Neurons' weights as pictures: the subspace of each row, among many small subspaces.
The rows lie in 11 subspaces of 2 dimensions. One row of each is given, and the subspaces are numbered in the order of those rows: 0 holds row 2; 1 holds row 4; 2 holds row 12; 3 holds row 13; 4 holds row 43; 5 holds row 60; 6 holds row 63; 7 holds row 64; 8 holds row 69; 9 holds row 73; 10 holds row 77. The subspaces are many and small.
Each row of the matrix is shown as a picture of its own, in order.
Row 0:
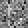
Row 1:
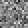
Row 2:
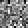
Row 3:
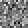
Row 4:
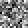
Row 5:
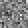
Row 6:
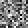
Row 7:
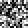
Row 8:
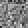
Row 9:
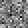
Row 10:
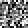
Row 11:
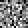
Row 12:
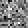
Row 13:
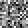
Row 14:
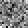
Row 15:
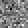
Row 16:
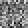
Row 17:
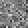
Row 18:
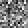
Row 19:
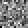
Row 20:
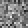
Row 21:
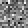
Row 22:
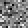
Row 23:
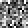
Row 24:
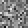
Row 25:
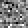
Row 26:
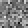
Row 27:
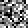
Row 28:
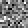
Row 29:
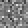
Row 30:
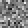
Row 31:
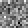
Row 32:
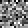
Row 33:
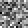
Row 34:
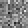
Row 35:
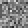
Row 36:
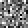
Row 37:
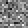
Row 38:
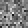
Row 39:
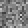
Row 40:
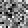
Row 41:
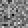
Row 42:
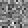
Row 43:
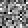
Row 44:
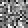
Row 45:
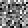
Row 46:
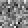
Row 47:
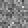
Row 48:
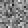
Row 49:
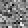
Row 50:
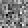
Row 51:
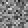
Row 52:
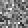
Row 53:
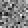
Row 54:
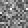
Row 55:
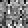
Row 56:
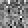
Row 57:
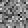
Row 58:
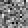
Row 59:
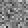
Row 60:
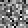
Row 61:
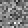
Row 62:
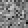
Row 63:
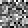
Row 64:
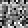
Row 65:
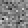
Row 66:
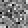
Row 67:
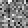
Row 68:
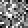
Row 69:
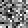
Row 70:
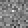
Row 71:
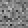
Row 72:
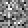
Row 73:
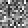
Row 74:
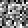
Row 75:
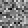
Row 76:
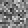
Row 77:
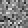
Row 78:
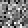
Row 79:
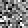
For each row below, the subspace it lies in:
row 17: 8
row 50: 4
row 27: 5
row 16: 7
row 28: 10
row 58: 2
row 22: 10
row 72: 9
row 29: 5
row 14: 8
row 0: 9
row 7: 1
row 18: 9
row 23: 0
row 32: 6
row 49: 10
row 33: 1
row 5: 5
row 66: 5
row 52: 10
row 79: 10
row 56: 0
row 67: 2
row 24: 1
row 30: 10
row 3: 7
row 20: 4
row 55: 0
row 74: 4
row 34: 3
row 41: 2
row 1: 6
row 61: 6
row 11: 5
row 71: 2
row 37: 2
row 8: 4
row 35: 6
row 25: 2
